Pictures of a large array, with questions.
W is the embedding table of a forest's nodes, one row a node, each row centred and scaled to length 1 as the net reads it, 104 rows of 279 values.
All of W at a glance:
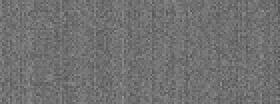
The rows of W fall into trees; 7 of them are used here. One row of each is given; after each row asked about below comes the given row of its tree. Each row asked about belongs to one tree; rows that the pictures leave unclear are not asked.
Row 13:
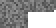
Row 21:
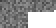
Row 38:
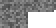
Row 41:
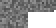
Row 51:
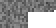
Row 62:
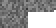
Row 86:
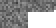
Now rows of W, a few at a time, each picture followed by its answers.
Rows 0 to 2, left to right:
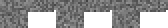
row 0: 86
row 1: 51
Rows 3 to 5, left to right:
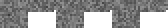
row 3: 86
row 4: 51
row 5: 62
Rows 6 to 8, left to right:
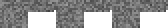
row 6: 38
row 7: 86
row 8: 86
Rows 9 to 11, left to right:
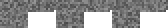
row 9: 41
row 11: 38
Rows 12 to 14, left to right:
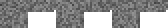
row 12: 13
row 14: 13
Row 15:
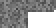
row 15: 13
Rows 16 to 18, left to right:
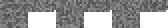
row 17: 86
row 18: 21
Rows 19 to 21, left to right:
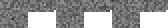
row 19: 41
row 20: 51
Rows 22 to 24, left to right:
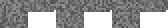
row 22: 13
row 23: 41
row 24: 13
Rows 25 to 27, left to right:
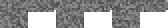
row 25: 86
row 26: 13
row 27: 62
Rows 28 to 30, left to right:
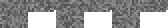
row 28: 51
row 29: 38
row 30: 86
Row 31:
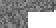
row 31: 86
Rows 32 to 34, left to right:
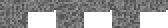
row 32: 62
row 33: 38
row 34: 62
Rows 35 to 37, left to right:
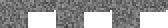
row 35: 13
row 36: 41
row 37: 86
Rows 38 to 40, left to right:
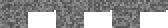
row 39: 21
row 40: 62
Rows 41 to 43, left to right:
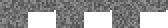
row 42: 21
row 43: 38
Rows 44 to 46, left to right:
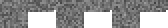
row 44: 86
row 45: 38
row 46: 41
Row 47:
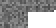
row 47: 51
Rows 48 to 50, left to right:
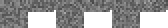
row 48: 86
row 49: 38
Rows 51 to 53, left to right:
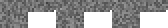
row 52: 51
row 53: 13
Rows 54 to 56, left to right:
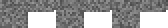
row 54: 38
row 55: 38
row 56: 41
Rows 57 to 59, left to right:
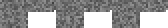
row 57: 38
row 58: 21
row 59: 13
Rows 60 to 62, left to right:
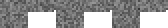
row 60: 51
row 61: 41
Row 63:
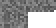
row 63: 51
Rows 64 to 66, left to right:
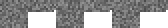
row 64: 13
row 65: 62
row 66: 41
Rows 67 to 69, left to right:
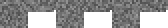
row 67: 38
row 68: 41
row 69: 86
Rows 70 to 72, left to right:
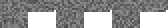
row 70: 86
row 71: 13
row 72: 38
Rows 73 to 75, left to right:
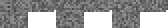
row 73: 21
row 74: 62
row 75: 41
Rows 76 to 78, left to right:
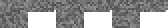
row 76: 86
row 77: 13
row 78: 62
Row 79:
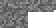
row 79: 62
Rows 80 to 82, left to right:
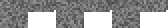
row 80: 41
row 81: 13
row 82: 38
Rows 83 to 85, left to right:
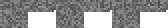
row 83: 38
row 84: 38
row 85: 38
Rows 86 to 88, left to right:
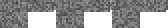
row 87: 86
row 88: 38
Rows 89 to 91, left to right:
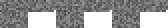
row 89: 13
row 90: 21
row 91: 51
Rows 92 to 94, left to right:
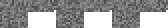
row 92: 41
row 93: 62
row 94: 41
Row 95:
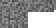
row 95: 41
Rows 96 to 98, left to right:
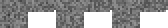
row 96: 51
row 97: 21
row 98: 86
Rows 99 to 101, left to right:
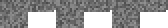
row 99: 21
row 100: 86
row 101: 38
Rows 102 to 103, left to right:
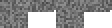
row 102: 21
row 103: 41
